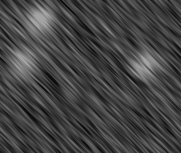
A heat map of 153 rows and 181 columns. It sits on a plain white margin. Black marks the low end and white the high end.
No single row or column stands out from its neighbours. The halves do not mirror each other. The ninth with the highest average is the top left. There are three bumps. Streaks slant down to the right.
